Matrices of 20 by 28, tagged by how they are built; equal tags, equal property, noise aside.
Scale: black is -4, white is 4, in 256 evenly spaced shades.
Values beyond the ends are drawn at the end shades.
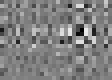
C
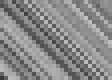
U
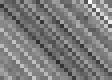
U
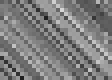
U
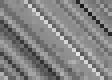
U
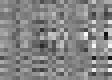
C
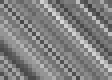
U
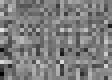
C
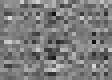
C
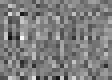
C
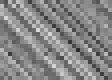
U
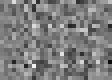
C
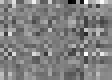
C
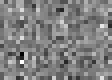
C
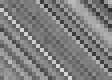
U
